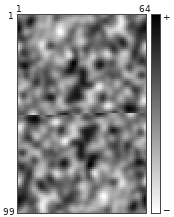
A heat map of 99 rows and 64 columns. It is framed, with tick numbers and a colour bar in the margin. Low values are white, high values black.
A half turn leaves it unchanged. The texture is blotchy. There is no overall slope. The histogram is bell-shaped. No single row or column stands out from its neighbours. No lone cell stands out from its neighbours. There is no seam.
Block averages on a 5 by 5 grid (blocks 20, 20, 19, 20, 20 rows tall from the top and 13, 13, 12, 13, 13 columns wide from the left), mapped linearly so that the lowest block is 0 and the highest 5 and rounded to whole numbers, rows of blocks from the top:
30234
43533
33333
33534
43203
